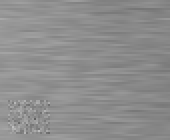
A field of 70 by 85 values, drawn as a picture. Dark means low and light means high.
Slope: up to the left. Grain: streaks across. Odd patch: rougher, in the bottom left. Roughest part: bottom left.
